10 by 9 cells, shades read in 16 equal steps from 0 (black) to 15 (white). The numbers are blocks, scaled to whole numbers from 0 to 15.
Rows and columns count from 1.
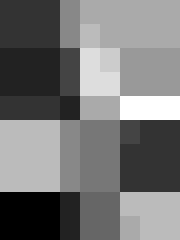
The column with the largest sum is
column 5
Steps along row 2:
same same up up down same same same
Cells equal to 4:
3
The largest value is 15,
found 3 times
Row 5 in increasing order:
2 3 3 3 10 10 15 15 15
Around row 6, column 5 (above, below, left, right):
10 7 8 7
